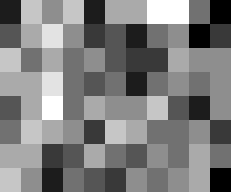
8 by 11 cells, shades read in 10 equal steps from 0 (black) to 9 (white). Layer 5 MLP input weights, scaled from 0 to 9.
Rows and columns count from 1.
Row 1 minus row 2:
-2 1 -3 2 -1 3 5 5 4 4 -2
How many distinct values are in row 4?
6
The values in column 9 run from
3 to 9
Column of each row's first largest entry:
8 3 1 3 3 2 1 1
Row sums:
55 39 49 50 54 52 49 42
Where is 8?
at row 2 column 3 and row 4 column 3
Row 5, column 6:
5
